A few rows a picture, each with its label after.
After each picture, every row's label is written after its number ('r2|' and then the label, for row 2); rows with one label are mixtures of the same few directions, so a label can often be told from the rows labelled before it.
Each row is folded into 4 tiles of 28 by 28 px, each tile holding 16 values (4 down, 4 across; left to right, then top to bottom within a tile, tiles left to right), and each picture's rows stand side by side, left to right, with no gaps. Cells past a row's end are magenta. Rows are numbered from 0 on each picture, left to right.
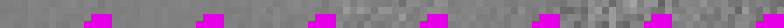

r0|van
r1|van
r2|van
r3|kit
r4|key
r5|van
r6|key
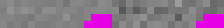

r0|kit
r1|kit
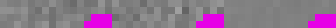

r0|van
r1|key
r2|van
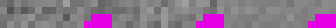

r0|kit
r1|van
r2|kit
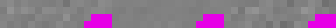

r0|kit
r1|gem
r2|gem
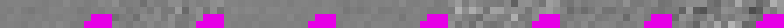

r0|gem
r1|key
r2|kit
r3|kit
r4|kit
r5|kit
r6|gem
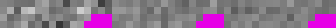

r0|gem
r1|van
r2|kit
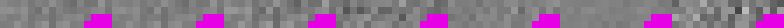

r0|van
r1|van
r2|van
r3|kit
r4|key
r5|gem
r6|key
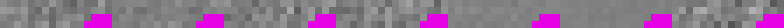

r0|van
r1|gem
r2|key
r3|van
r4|kit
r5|van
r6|gem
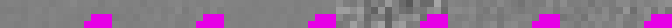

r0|van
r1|key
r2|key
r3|van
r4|van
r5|key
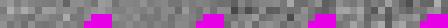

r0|kit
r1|key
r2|kit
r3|van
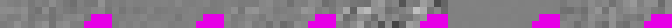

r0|van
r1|kit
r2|gem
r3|gem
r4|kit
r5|van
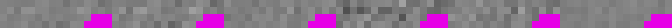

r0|gem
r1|gem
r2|key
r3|kit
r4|key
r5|van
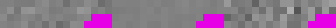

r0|gem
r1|van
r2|key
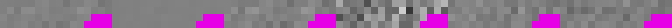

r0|gem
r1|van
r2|gem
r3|key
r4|key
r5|kit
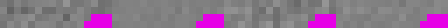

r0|kit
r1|key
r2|van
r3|kit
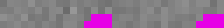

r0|key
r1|van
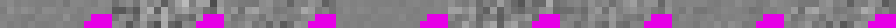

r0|kit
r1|van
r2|gem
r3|kit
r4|van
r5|van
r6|gem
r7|gem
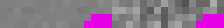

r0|gem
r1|van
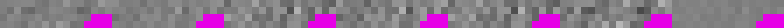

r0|gem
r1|key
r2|key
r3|key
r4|key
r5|gem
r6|key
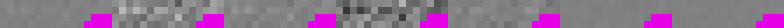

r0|kit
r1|kit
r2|kit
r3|kit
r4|gem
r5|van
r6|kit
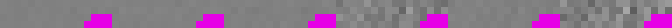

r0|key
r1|kit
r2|gem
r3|key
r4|key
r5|key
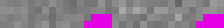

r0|van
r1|kit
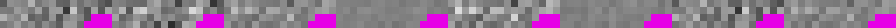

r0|key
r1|gem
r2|kit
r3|gem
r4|kit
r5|van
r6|key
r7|kit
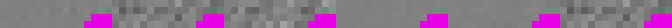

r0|key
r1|kit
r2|gem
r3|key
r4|gem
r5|kit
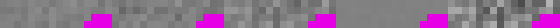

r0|van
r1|kit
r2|van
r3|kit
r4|van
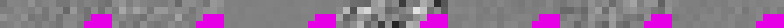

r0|key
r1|kit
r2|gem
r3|gem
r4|van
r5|van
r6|key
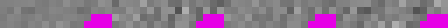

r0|gem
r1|key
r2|key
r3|gem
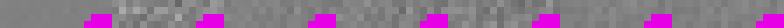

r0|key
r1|kit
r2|key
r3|key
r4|van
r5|van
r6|van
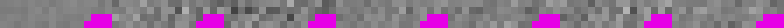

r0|van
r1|key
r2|kit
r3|key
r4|gem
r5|key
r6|gem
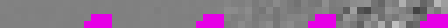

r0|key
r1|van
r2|van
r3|gem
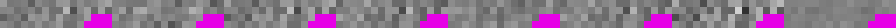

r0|key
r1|gem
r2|key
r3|key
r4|van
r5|key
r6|key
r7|gem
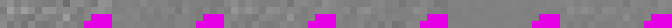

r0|kit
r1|key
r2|kit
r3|gem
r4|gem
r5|kit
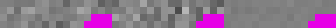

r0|gem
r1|key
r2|kit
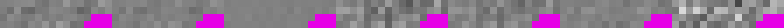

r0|gem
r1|gem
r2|key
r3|van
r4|van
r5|gem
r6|kit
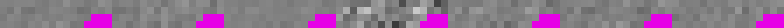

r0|gem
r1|van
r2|gem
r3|gem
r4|gem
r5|gem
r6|key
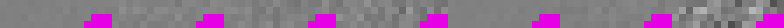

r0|key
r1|kit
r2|van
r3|key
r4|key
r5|van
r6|gem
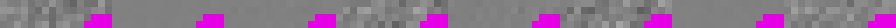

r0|van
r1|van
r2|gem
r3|gem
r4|key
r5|gem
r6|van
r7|kit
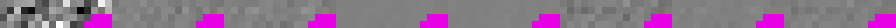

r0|gem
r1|key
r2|gem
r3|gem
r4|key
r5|kit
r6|gem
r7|kit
